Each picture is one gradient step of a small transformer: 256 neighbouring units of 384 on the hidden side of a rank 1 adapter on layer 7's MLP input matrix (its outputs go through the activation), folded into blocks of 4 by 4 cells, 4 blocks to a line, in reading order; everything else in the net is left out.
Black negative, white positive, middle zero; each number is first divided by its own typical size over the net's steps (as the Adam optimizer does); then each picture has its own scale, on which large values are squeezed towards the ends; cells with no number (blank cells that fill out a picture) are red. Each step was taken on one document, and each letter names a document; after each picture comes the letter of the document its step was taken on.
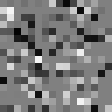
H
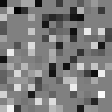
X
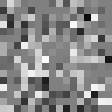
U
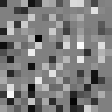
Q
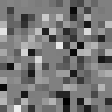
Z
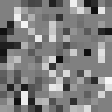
Q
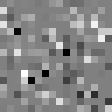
H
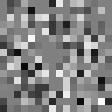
U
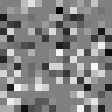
X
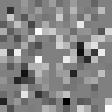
Z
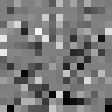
Z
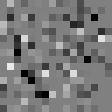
H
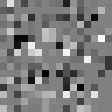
H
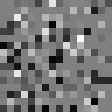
Q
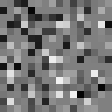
Q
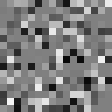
Q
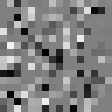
Q
